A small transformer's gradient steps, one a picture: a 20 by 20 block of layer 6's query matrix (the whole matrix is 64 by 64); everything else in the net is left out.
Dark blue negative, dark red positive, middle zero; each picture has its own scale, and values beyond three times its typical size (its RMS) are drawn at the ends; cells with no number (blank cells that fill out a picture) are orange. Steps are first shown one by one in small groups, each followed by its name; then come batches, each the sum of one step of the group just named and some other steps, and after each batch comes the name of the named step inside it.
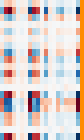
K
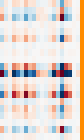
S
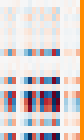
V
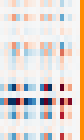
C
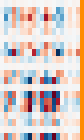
V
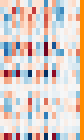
K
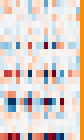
K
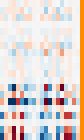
C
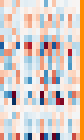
C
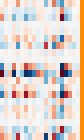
S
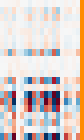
V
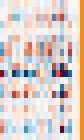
S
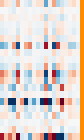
C
